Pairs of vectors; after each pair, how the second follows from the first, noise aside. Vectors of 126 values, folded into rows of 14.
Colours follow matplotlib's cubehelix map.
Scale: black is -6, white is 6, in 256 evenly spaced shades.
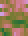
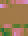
partly zeroed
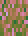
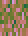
wrapped around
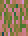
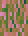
reversed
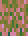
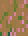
partly zeroed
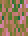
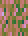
wrapped around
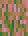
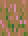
partly zeroed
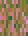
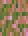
sign-scrambled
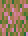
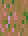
partly zeroed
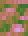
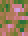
wrapped around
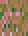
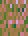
reversed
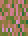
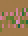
partly zeroed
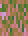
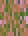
wrapped around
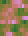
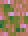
wrapped around
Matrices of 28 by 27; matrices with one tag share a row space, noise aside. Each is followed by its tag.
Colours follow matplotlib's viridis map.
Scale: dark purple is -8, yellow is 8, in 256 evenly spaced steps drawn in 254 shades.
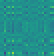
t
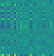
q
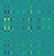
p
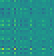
q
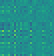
q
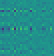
q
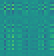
t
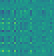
q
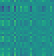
q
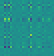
p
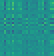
t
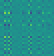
p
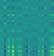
t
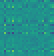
t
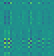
p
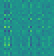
p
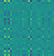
p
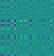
q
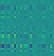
q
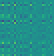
q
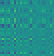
q
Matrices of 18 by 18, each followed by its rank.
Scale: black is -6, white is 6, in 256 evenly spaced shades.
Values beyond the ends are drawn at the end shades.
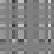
one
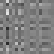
two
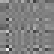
two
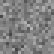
full rank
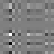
one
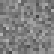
full rank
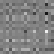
two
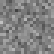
full rank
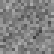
full rank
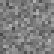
full rank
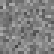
full rank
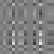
one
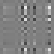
one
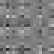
two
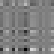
one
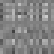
two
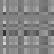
one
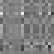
two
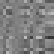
two
